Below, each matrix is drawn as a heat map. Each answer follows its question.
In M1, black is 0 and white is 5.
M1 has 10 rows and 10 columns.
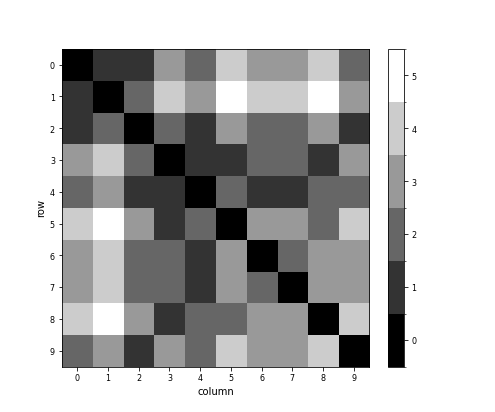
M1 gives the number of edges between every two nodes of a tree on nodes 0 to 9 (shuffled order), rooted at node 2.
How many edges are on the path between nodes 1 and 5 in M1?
5
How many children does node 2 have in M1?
3
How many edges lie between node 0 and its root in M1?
1
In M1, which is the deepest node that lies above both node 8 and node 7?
4
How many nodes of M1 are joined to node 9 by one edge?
1
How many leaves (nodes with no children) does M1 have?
6
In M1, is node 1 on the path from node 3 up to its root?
no
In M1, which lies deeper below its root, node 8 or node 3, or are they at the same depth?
node 8
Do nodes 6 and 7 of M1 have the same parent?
yes
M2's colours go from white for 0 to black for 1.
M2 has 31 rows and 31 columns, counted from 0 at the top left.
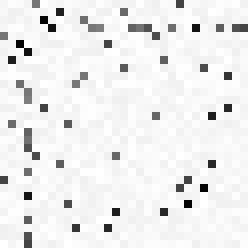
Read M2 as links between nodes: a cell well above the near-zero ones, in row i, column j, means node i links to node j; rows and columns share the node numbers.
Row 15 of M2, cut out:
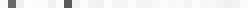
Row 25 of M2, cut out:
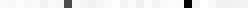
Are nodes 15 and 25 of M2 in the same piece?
yes
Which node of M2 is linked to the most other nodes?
node 3
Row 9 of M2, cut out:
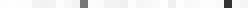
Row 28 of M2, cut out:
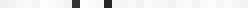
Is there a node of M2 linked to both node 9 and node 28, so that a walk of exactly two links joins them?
no
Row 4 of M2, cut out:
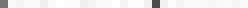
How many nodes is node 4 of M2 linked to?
2
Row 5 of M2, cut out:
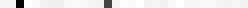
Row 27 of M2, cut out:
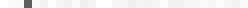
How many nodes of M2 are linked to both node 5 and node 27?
0
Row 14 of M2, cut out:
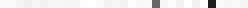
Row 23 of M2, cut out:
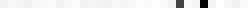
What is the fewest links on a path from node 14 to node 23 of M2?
5
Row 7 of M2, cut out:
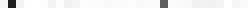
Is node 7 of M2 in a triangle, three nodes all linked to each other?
no
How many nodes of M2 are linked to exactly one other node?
11
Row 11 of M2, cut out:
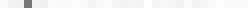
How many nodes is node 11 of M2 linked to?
1
